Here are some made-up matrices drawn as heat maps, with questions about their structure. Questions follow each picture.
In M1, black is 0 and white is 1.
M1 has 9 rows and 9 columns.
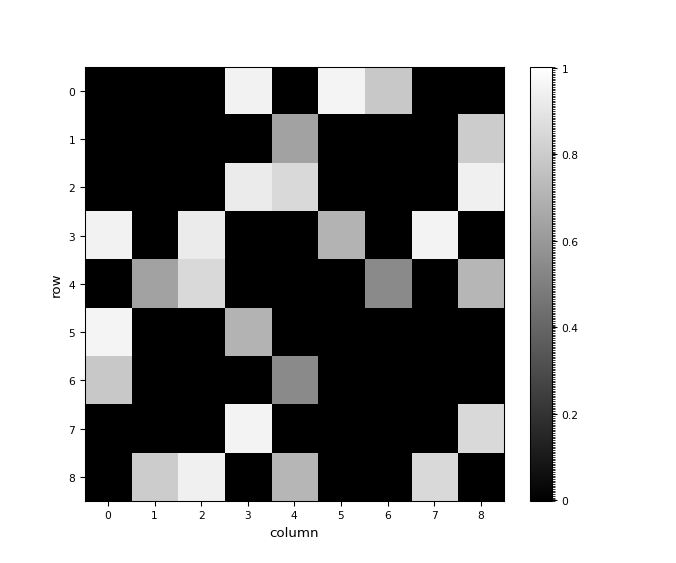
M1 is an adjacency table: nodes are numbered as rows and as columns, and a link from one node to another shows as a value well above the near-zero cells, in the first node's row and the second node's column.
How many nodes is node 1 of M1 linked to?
2
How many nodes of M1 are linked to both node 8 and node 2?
1
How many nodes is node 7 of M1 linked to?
2
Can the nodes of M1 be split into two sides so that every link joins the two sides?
no
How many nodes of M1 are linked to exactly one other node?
0
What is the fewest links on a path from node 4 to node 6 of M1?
1
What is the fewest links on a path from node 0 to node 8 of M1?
3
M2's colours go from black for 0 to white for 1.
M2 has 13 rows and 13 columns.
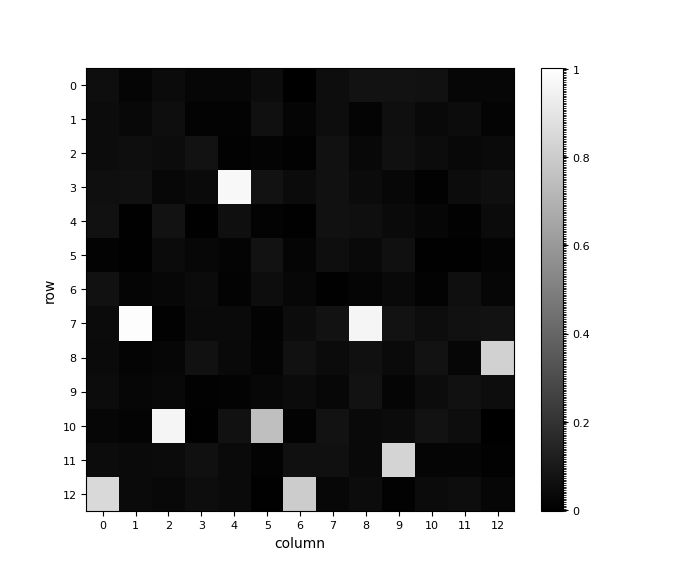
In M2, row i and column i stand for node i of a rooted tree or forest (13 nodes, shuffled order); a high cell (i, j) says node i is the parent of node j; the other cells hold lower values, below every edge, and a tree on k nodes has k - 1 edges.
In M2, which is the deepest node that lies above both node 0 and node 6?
12
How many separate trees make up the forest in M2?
4
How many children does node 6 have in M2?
0
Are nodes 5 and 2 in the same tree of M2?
yes
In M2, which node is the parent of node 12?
8
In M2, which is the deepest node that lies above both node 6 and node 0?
12
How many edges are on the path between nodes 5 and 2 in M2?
2
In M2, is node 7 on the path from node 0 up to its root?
yes
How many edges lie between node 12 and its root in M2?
2
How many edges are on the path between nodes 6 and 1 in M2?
4
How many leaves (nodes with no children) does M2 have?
7
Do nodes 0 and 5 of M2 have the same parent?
no
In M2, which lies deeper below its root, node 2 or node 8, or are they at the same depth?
the same depth
